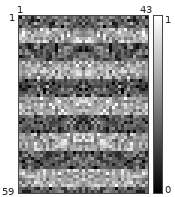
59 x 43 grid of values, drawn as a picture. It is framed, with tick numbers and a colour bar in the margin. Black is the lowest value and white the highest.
On average the colour sits 50% of the way up the scale. The left and right halves mirror each other. Stripes running across repeat 5 times from top to bottom. There is no overall slope.
